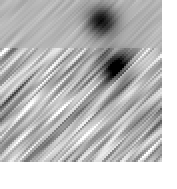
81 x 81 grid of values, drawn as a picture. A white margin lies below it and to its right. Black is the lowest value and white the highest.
Two dips sink into the field. The halves do not mirror each other. Overall the values sit about 70% of the way up the scale. The grain runs diagonally up to the right. A horizontal seam about 30% of the way down splits the table, and the top part is calmer.
